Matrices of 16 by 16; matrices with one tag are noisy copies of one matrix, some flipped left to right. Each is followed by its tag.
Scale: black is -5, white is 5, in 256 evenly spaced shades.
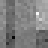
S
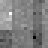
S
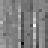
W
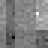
S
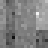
S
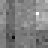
S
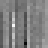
W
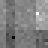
S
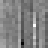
W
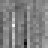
W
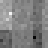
S
